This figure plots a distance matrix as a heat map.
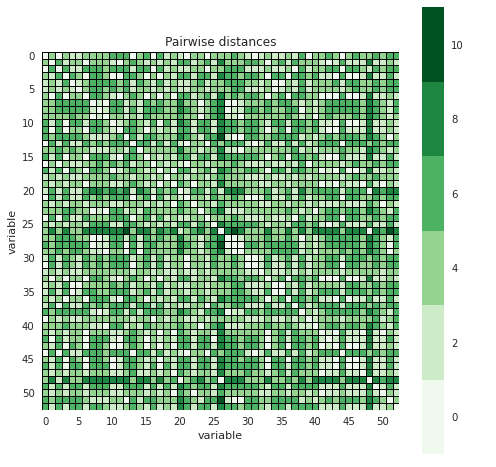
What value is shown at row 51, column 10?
4
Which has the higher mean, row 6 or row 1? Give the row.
1
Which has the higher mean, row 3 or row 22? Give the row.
3
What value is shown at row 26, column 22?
6
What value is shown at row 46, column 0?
6
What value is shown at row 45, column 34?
6
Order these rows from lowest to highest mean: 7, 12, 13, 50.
50, 13, 7, 12
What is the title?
Pairwise distances
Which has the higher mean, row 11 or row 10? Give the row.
10
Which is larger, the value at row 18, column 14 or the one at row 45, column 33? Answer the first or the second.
the first
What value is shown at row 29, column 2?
6
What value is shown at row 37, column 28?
6
